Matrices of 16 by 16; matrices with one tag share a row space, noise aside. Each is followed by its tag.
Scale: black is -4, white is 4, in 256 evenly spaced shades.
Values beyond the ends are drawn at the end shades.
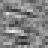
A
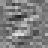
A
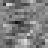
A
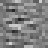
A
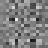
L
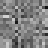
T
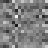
T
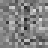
L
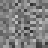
L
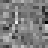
T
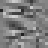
A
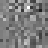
L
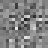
L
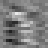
A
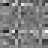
T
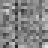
T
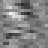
A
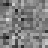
T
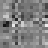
T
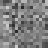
T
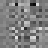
L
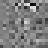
L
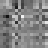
T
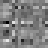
T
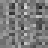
L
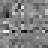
T
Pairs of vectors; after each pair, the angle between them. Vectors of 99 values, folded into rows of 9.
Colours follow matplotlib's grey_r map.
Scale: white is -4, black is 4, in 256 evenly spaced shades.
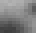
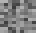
orthogonal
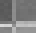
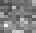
partly aligned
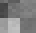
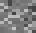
orthogonal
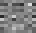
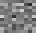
nearly opposite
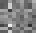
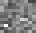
partly opposed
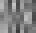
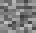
orthogonal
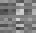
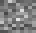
partly aligned
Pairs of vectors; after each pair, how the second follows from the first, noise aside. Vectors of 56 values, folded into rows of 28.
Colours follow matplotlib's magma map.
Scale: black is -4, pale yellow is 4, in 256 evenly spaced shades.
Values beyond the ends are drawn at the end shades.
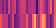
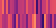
sign-scrambled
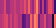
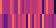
shuffled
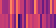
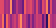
shuffled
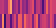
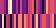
scaled up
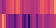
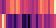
scaled up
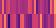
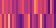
sign-scrambled
